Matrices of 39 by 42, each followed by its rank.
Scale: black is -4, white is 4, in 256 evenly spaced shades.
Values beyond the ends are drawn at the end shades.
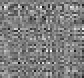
five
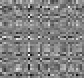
three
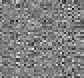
five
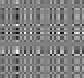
one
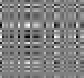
one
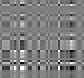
one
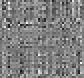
five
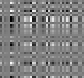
one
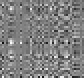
three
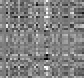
three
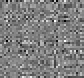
five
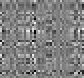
three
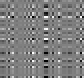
one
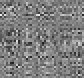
five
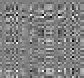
three
